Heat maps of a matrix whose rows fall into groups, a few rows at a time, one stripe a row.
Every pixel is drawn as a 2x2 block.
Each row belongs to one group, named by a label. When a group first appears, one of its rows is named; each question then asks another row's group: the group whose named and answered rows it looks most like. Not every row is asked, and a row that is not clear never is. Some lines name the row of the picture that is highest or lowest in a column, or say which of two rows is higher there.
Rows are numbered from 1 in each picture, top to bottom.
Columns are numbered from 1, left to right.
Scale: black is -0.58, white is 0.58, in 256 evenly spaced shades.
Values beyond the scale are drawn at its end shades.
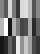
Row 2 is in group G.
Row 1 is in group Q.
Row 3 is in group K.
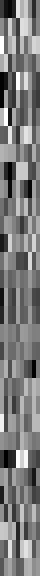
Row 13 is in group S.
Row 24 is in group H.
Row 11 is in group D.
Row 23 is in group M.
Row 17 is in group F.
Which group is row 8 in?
Q
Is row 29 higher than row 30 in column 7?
Yes
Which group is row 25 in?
Q
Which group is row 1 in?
K
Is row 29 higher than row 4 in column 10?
No
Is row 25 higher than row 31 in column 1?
Yes
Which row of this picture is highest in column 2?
7
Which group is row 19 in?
Q
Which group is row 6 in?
F
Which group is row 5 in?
K
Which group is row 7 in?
G
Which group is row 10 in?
K
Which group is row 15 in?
S
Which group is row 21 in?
G
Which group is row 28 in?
F
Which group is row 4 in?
G
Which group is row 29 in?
M
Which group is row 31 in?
Q
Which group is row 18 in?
F
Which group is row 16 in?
F
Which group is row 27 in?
G
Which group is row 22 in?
M
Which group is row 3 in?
H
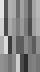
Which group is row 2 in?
H
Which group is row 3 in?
G
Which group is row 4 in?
D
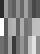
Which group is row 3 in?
M
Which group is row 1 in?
F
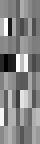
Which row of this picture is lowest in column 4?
4
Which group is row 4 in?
K
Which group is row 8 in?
S
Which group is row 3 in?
Q
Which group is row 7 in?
H
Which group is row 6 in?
Q
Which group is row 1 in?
Q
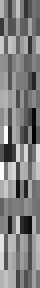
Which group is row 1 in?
D
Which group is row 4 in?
D
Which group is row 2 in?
F
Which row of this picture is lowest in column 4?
9
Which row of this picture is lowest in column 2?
9
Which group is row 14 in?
H
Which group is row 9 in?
K
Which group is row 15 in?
H
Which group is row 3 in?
H
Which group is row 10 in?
H
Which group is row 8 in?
G
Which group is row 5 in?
G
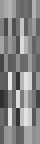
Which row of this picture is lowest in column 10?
6
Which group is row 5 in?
Q
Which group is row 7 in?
Q
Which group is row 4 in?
F
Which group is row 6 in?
K
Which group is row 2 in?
M
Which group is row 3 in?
Q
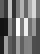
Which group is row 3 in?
F
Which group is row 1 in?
M
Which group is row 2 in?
K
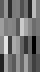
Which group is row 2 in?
Q
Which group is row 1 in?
D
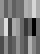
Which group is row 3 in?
F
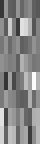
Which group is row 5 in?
M
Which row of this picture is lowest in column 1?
1
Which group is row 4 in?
Q
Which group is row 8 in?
H
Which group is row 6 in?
S
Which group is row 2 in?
Q
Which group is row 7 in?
H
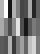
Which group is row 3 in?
M
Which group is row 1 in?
G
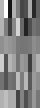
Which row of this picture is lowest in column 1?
5
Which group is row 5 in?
K
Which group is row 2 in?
D
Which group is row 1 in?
G
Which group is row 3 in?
S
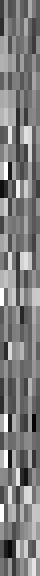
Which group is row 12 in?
G
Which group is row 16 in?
S
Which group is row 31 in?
K
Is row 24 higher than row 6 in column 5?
Yes
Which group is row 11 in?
K
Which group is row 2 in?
F
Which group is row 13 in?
F
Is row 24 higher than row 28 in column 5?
Yes
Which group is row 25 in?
F
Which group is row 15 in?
Q
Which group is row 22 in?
F
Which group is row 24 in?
G
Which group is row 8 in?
Q
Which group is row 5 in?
D
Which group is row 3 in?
G
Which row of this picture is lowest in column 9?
24
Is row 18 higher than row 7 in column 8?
No
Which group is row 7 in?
S
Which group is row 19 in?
D
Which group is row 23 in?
F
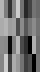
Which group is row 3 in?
D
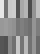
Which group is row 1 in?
H
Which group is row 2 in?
S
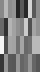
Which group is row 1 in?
S
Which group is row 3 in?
H
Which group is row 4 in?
F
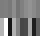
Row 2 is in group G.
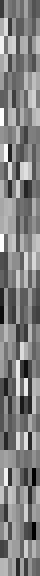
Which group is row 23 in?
D
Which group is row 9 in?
G
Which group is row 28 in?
H
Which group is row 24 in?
F
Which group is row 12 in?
S
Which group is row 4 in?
G
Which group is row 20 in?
Q
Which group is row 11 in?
D
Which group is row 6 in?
M
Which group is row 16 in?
K
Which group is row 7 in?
H
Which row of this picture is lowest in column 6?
23
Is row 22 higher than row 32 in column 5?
Yes
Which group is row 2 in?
G
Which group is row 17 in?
F
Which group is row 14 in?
H
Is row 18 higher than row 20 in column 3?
No
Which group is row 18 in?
F
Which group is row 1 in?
F
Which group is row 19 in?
S
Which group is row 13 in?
S
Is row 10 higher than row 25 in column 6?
Yes
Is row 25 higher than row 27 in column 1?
No
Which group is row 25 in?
K
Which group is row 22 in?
K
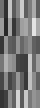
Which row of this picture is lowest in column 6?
4
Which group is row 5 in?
F
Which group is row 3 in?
F
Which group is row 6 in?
K
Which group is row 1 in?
M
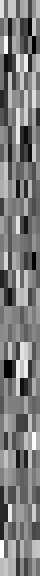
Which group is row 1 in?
H
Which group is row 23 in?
F
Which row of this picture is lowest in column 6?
22
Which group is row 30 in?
F
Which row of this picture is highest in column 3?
29
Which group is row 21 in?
K
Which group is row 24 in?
S
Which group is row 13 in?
D
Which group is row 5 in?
M
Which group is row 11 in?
S
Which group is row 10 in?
G
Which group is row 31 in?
H
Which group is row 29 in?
M
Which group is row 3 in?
G
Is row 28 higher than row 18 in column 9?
No
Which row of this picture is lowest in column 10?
7
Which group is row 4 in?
K
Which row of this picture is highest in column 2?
3
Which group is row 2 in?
D
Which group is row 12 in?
F
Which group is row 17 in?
K
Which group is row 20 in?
Q
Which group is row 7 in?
K
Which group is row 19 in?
D
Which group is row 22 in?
D
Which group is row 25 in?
M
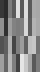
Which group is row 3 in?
M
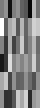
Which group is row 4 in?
M
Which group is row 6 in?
K
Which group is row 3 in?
M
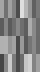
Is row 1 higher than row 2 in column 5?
No
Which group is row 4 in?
Q
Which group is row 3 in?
S
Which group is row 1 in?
Q
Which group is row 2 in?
F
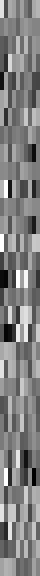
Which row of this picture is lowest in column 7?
26
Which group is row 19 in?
K
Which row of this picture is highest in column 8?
18
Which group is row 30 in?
M
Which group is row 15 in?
F
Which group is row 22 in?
Q
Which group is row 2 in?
Q
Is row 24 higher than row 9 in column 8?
Yes
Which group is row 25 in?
D
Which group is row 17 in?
F
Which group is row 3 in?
K
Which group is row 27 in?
G
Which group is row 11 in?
G
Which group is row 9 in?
G
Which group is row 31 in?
K
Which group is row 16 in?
K
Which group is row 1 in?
H
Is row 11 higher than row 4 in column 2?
Yes
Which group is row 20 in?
S
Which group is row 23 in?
M
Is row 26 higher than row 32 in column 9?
No
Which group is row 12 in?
Q
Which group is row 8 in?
F
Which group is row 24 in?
M
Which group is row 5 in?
F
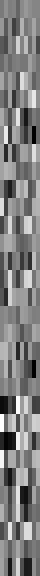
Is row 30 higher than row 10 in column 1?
No
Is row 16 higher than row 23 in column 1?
Yes
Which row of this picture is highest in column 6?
5
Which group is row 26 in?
H
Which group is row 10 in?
S
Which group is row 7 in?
D
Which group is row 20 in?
S
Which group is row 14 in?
S
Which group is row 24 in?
H
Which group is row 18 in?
Q
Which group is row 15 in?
D
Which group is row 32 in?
D
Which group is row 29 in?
D
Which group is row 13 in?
Q
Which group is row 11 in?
K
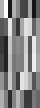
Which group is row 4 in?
M
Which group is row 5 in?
Q
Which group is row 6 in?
D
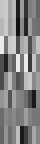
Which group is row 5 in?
Q
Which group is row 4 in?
K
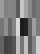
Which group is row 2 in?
D
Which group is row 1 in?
Q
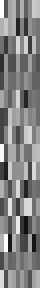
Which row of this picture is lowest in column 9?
14
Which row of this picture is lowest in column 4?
4
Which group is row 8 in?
Q
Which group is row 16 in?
H
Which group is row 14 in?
G
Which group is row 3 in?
K
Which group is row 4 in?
F
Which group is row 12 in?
Q
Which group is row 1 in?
H
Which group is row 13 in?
D
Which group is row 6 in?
D
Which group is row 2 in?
S
